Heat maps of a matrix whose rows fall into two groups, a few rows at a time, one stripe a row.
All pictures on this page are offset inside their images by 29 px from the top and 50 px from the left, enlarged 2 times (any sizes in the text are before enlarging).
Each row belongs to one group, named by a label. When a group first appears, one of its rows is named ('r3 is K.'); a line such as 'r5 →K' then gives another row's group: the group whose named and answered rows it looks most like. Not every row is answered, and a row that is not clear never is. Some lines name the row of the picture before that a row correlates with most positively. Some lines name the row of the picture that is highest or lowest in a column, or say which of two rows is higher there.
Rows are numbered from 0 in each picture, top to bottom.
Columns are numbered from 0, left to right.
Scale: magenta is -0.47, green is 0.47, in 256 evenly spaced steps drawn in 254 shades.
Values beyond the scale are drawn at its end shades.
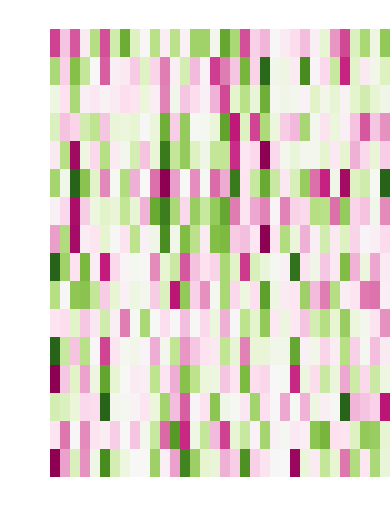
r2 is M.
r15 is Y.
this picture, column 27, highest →14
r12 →Y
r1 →M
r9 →M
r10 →M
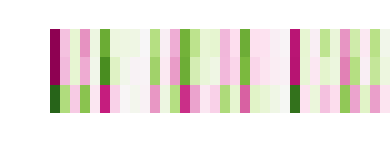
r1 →Y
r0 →Y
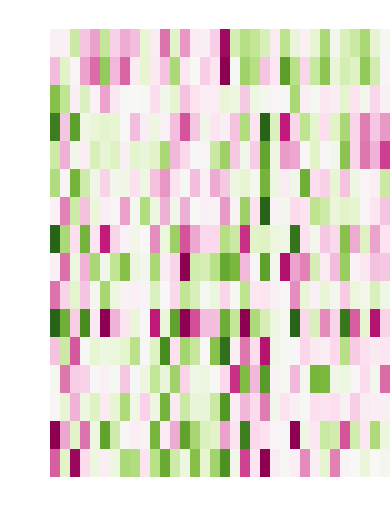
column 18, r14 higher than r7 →No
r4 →M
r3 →M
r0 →M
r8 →M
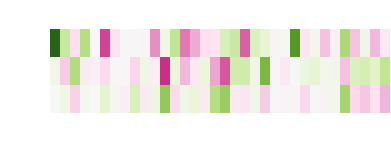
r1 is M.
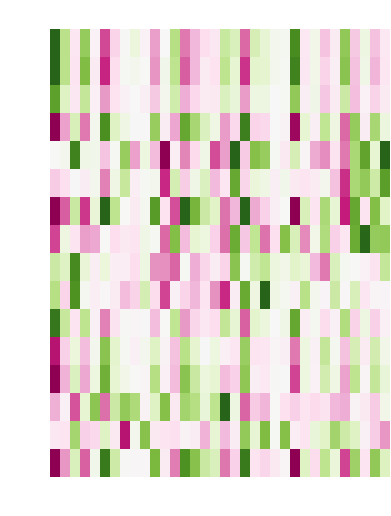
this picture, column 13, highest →6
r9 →M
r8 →M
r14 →M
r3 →Y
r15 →Y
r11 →Y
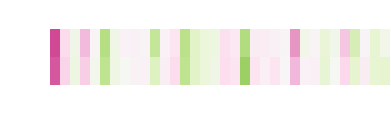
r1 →Y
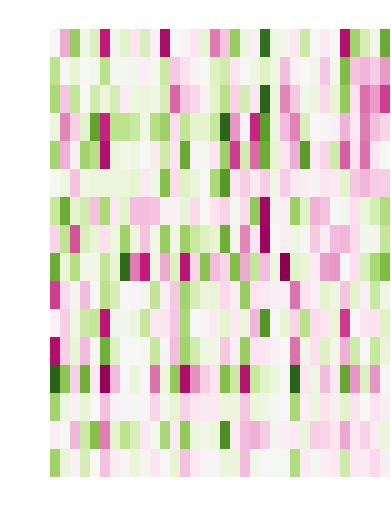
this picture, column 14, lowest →12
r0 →M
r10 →M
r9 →Y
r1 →M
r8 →M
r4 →M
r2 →M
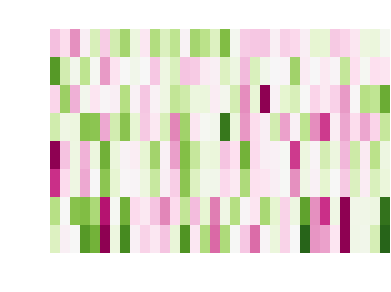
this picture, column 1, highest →2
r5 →Y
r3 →M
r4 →Y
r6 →M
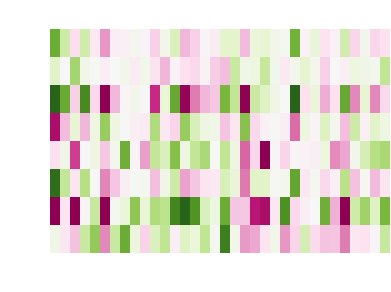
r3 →Y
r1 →M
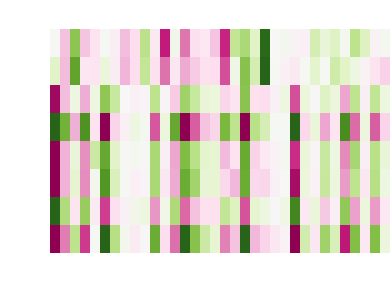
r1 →M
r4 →Y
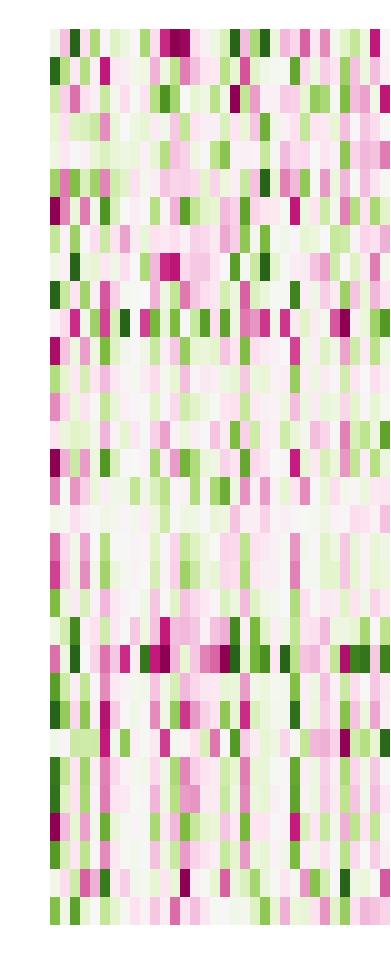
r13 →Y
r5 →M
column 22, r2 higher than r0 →No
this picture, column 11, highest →2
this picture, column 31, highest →22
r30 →M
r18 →Y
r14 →M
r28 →Y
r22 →M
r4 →M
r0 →M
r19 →Y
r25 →M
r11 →Y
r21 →M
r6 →Y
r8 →M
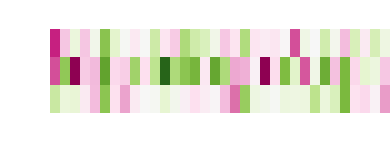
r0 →Y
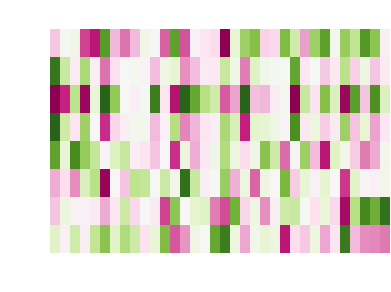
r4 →M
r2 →Y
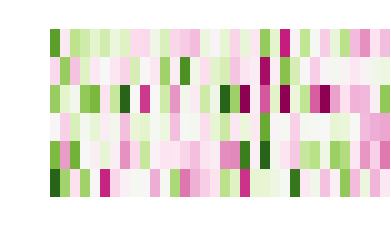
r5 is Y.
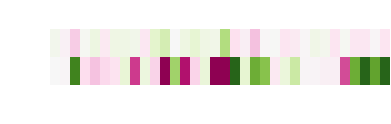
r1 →M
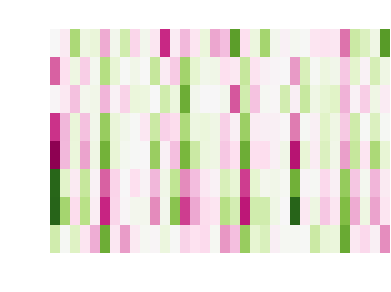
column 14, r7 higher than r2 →No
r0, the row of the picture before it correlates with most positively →1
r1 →Y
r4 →Y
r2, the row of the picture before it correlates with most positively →0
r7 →M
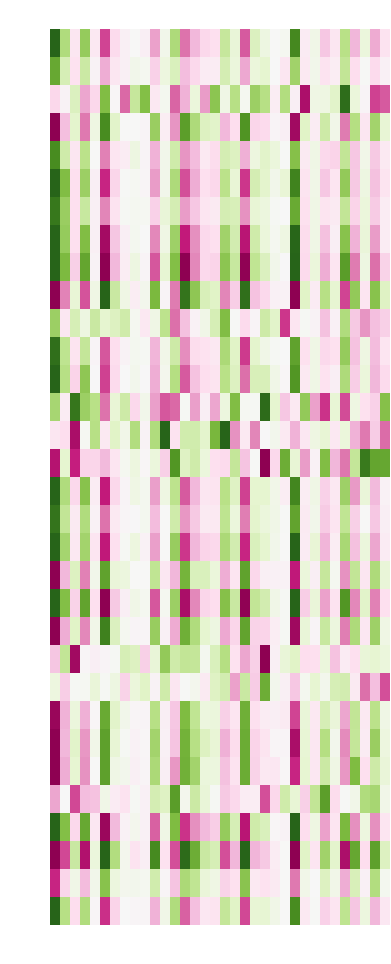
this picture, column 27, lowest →13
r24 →Y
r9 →Y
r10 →M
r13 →M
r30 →Y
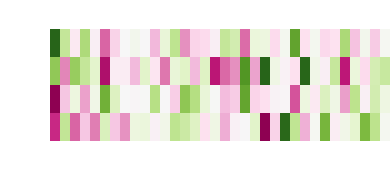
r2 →Y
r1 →M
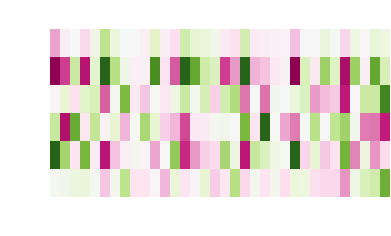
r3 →M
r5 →M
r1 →Y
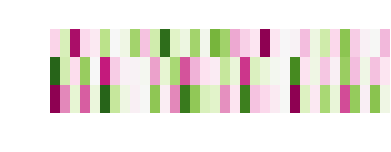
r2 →Y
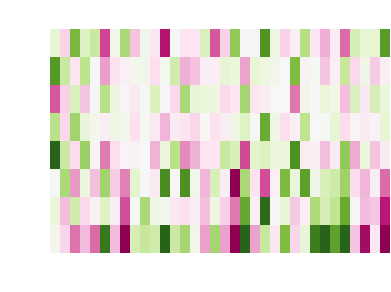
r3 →M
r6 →M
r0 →M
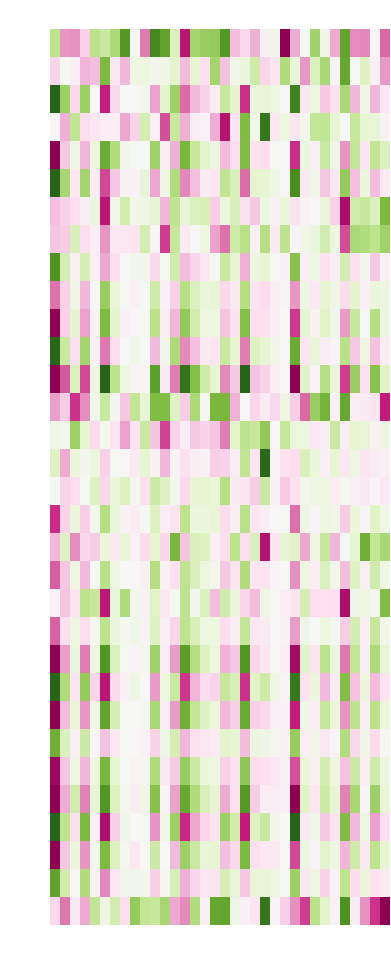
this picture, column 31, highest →18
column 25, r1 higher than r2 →No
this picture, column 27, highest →13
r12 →Y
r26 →Y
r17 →Y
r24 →Y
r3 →M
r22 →Y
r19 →Y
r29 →Y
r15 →M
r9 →Y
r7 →M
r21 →Y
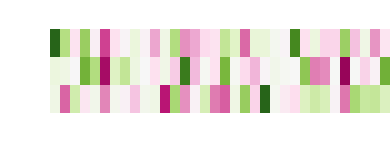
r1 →M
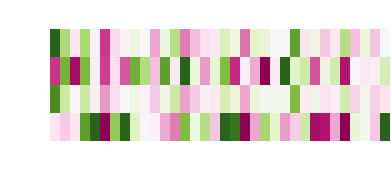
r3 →M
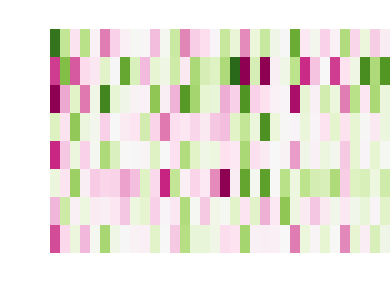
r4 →Y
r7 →Y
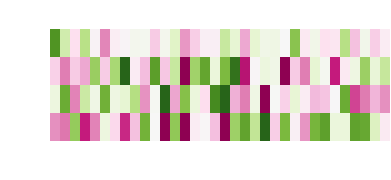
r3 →M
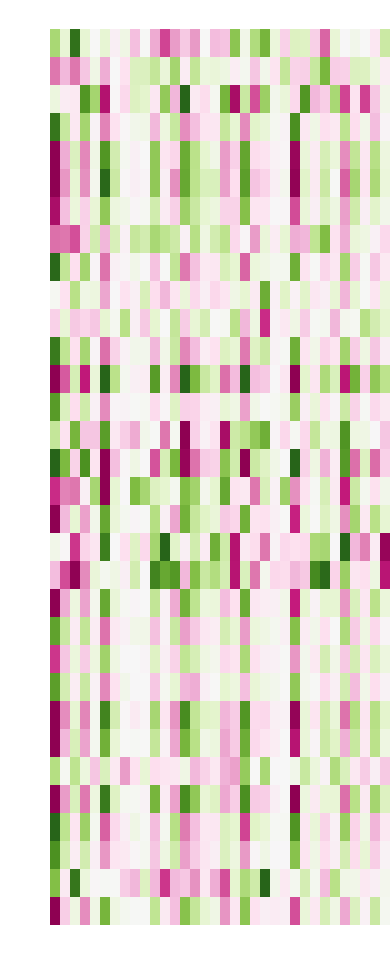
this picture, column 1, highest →15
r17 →Y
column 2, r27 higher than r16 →Yes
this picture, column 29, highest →18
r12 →Y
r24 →Y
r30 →M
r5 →Y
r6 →Y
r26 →M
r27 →Y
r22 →Y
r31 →Y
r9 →M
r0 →M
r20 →Y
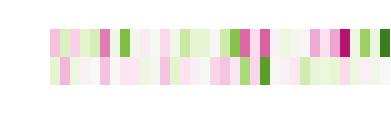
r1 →M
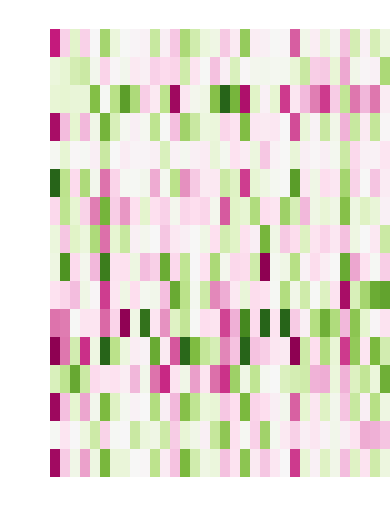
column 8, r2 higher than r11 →Yes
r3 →Y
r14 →M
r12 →M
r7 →M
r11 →Y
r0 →Y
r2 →M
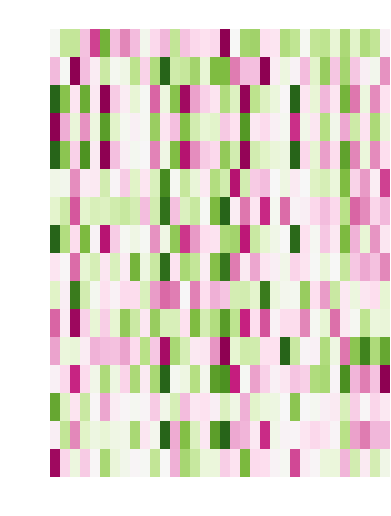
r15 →Y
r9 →M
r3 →Y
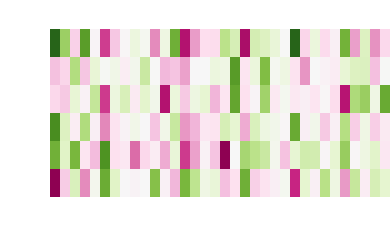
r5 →Y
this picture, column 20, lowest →5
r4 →M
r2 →M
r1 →M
